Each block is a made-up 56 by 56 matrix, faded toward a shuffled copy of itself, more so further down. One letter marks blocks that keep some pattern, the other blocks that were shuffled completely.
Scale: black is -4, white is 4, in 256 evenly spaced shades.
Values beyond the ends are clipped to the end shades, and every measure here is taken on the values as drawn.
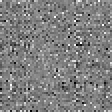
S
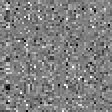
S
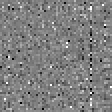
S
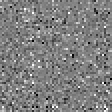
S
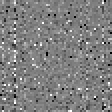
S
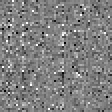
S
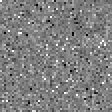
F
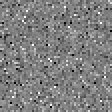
F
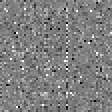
S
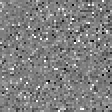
F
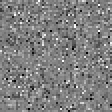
S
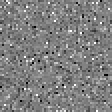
F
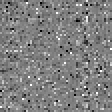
S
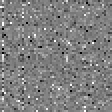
S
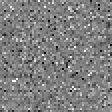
S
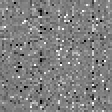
S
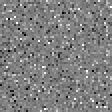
F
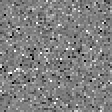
F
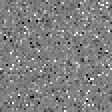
F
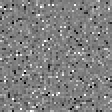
F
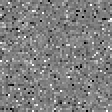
F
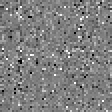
S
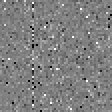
S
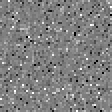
F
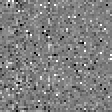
S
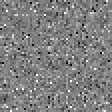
S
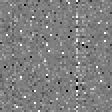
S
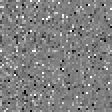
S
